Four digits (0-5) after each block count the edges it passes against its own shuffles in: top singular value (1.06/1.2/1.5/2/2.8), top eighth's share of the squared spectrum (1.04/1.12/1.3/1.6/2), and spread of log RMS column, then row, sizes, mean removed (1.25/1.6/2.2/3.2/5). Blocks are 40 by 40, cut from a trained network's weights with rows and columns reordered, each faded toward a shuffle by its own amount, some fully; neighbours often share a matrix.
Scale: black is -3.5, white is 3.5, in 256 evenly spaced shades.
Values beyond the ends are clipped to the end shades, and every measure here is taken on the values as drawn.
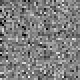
2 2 2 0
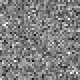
1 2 1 0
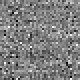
2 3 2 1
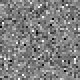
0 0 0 0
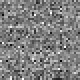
1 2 2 1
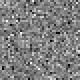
0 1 0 0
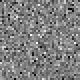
0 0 0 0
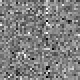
2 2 1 0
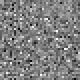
1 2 1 0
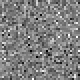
0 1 0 0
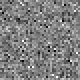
1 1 0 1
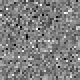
0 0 0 0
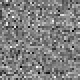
1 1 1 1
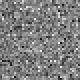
1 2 1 0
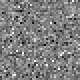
0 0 0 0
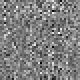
3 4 2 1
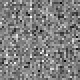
2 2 0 1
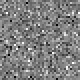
0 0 0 0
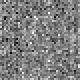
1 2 0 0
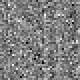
1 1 0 0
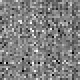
2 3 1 2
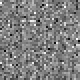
1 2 0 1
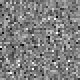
0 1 0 0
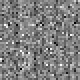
2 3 0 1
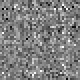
1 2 0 1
